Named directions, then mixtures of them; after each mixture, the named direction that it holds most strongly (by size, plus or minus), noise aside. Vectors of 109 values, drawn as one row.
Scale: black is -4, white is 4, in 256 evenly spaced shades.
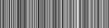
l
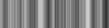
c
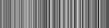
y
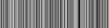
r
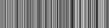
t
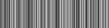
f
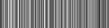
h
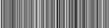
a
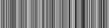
t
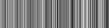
t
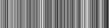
c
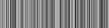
f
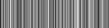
l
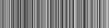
y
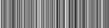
a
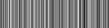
h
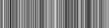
l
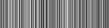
h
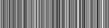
a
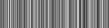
l
